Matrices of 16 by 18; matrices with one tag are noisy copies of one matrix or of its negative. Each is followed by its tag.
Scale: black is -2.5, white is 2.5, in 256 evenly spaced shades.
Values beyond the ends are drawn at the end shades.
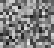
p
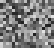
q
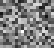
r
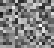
r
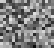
q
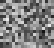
q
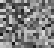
q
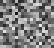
r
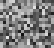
p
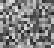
p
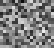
r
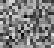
p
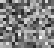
q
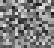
r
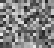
q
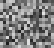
p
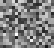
r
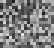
p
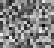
p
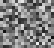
r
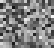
q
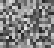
p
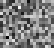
p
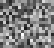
p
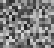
p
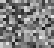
q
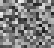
r
